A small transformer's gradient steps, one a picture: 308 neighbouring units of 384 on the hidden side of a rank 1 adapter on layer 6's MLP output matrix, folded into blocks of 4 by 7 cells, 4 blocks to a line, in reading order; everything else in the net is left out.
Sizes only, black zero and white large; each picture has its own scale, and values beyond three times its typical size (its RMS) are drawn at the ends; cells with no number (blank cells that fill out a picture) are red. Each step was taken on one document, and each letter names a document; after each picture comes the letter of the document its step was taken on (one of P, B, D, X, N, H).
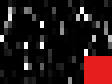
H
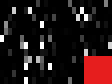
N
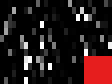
N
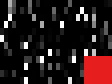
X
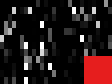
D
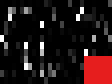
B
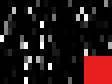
N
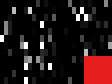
N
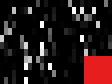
D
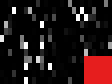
N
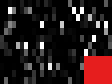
H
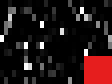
H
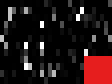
B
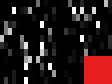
D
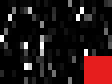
H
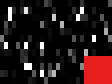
B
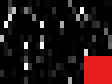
X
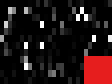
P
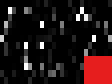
P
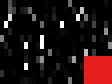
X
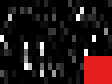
P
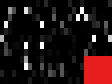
P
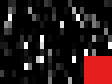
X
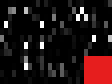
P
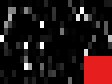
H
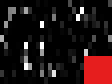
B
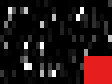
B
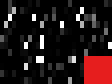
X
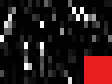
B
